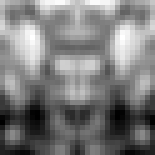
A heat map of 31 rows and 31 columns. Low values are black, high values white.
It is mirror symmetric from left to right. No regular stripes run through it. The texture is blotchy. Values rise toward the top.
